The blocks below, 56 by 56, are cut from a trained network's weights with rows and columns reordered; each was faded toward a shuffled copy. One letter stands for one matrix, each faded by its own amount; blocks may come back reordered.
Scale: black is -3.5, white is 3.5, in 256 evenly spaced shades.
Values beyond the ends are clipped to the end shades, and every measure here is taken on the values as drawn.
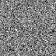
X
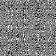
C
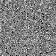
X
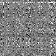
C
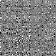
C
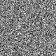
X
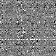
C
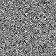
X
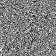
X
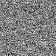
X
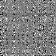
C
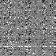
C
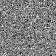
X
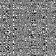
C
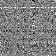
C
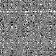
C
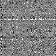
C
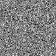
X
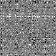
C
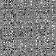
C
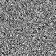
X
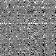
C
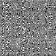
C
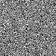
X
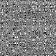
C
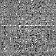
C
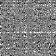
C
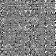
C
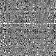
C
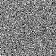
X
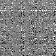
C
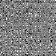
C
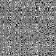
C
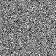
X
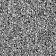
X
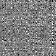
C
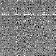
C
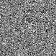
X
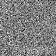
X
